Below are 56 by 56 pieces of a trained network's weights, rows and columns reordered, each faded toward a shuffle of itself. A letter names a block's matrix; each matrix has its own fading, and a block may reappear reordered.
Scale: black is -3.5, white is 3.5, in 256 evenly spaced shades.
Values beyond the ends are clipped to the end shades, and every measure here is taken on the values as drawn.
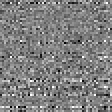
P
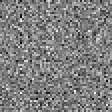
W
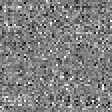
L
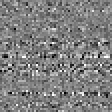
P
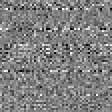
P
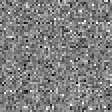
L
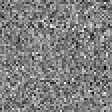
W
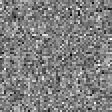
W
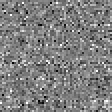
L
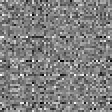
P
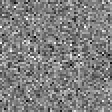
W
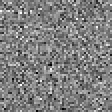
W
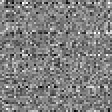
P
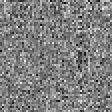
W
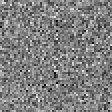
W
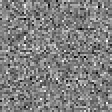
W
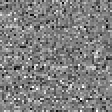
L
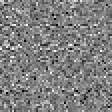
L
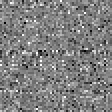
L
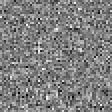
W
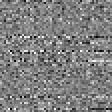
P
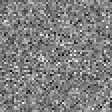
L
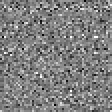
L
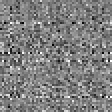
P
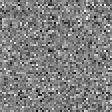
L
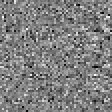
L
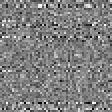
P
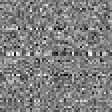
P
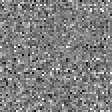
L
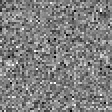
W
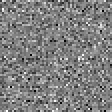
L
